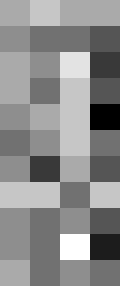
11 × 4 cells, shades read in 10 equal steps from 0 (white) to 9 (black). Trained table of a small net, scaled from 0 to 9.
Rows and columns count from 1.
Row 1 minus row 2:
-1 -3 -2 -3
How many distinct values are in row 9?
3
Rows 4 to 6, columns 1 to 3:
3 5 2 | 4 3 2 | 5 4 2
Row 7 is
4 7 3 6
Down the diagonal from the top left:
3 5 1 6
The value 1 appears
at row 3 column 3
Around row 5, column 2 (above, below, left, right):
5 4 4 2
